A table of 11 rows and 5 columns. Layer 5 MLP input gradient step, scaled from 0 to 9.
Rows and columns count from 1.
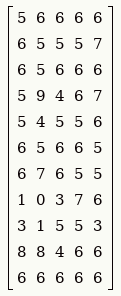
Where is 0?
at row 8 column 2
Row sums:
29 28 29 31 25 28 29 17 17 32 30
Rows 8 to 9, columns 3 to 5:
3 7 6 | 5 5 3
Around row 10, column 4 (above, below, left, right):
5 6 4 6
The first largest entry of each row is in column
2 5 1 2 5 1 2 4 3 1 1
